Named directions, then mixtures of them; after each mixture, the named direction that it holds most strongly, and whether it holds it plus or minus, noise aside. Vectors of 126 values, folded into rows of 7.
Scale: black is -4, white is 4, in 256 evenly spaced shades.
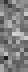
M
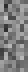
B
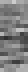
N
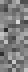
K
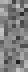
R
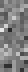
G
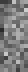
R, minus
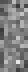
R, minus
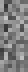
B, plus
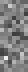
M, minus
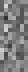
B, minus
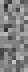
B, plus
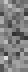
M, minus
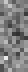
M, minus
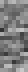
N, plus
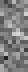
M, plus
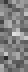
M, plus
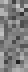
R, plus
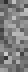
M, plus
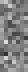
M, minus
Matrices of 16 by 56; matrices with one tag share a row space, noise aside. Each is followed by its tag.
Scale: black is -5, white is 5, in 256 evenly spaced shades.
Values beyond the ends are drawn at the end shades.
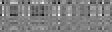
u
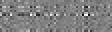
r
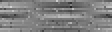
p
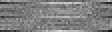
p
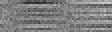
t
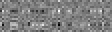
u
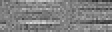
t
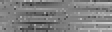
t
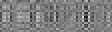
r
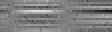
t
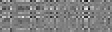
r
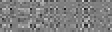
r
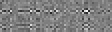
r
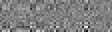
r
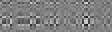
r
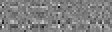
u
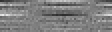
p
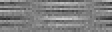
p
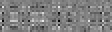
u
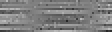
p
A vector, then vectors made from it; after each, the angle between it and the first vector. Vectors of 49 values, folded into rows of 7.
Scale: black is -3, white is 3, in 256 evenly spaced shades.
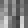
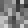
partly aligned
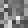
orthogonal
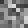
orthogonal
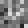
partly opposed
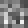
partly aligned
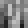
nearly opposite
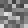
orthogonal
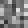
partly opposed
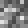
partly aligned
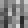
nearly opposite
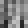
nearly opposite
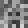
partly aligned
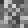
partly aligned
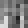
nearly parallel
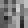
nearly opposite
